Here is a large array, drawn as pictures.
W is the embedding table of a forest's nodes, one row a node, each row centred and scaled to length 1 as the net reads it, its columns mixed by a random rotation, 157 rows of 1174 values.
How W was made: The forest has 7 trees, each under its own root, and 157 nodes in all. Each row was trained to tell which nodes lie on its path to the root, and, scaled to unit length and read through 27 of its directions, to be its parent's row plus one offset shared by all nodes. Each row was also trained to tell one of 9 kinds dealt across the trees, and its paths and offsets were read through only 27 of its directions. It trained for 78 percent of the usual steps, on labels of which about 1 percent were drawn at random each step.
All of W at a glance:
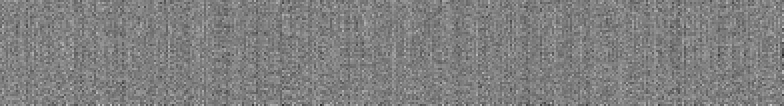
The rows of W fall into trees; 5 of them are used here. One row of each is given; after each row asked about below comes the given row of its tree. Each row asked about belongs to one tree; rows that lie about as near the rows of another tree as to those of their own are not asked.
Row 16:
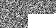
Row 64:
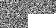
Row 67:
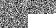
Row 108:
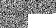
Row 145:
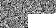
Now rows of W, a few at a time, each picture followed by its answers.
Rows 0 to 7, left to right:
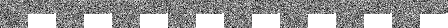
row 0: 145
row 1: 67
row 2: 145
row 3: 16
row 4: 67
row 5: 67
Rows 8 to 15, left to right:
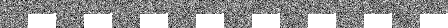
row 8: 67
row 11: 67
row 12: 145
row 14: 145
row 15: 145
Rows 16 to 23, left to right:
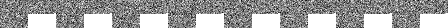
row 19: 108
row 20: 108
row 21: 145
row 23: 67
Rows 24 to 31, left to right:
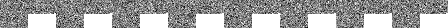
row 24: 67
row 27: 108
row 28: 145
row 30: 67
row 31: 145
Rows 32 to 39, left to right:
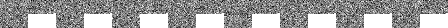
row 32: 67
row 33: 145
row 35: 67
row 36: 108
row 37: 145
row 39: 145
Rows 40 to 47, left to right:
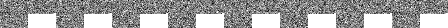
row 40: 145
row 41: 145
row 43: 67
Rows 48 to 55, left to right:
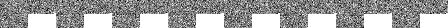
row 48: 67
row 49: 67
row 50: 108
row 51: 67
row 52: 145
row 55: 145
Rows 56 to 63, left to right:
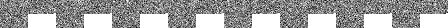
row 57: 145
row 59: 67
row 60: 145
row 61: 67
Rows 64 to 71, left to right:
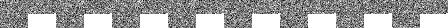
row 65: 145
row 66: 145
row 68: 108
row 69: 145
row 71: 145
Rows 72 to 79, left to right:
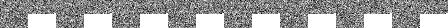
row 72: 67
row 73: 108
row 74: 67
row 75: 145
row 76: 67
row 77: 145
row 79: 67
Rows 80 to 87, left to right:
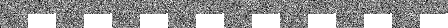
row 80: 145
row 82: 145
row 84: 145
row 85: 145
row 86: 145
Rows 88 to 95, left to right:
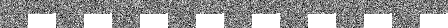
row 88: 67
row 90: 145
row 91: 108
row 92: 145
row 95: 67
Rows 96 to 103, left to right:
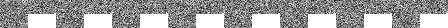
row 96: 145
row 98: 67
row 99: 67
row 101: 67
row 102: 67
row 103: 145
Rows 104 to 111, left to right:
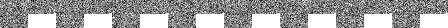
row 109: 67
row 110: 108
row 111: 67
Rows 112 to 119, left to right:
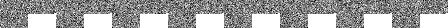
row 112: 145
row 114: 16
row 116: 67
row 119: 145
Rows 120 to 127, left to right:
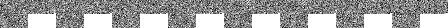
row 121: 16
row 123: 67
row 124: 67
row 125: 67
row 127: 108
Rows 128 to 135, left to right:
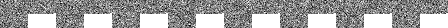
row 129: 108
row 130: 67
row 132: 67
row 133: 67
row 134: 145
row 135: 145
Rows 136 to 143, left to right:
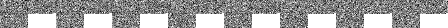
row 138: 145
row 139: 16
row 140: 67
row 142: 16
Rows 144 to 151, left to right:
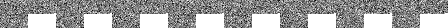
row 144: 108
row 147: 108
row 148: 108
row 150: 67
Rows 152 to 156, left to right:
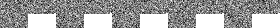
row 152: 16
